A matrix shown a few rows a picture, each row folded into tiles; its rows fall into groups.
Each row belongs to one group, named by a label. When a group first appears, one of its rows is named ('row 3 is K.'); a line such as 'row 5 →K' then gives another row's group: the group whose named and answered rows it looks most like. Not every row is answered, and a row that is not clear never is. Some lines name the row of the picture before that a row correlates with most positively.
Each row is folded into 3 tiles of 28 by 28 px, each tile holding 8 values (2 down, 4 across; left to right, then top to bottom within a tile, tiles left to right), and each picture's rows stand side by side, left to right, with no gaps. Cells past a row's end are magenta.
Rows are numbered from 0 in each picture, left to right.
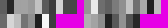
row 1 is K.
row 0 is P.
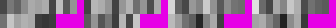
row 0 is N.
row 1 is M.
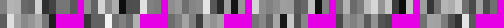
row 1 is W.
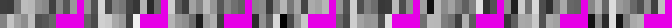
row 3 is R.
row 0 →N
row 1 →W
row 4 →W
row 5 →P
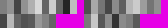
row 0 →K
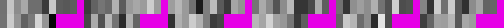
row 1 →R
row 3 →N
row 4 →P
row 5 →W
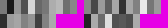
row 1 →R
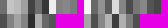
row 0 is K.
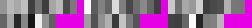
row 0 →K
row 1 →W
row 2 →W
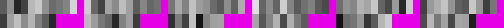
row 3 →W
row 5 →K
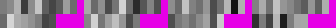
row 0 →N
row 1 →N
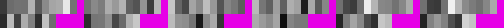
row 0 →R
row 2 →P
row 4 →R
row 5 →R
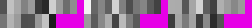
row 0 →K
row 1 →W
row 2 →K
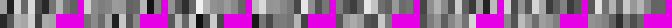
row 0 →W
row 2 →R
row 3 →K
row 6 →W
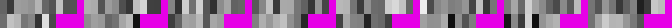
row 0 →P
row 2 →W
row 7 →N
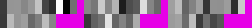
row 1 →W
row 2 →K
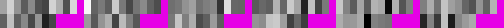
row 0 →K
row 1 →W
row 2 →P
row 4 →P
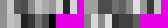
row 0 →K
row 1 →K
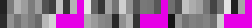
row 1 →P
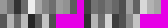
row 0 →R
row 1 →R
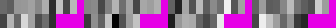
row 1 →R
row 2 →R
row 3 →N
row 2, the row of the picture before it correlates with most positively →1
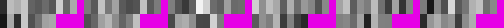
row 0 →M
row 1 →W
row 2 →R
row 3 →K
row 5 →R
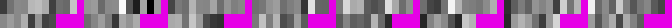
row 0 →N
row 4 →K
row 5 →R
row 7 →W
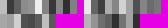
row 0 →P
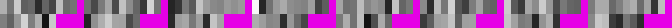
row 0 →W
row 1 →N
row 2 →R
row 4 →P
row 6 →P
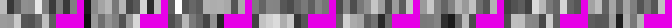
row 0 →P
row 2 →K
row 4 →N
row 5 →K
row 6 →R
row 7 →M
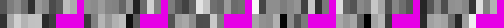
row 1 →N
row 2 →R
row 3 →P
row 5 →R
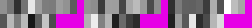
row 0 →R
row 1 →K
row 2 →R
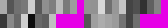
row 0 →R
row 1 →N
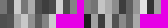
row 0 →W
